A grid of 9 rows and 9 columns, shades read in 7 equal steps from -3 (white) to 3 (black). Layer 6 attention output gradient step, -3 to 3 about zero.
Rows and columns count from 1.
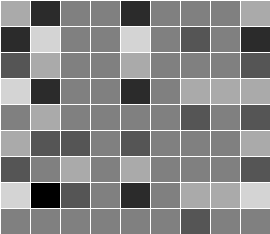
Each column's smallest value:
-2 -2 -1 0 -2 0 -1 -1 -2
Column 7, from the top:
0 1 0 -1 1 0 0 -1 1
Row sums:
2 1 0 -1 1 1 0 0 1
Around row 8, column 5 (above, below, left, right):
-1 0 0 0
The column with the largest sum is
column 2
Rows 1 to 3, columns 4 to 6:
0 2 0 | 0 -2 0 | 0 -1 0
